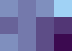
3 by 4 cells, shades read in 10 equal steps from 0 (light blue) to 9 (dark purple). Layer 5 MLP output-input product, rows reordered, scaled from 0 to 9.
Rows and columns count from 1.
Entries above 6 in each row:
0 1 1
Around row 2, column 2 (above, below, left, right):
4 4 5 6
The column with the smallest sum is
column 1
